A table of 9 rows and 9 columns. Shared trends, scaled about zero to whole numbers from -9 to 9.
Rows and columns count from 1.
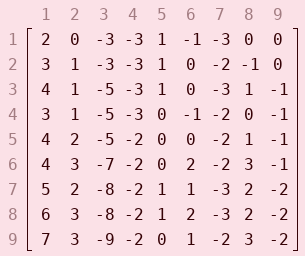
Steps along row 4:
down down up up down down up down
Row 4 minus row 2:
0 0 -2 0 -1 -1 0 1 -1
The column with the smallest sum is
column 3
